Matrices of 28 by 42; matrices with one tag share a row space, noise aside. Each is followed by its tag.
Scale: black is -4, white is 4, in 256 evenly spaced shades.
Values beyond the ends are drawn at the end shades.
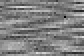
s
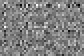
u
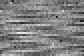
s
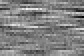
s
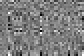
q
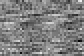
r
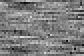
s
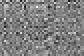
u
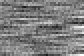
s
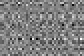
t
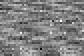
r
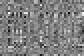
q
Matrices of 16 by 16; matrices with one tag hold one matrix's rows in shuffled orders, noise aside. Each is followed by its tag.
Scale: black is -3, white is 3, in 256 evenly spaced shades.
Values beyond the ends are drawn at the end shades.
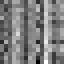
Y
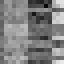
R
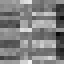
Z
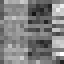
R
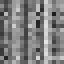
Y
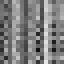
Y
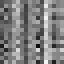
Y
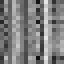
Y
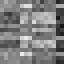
Z
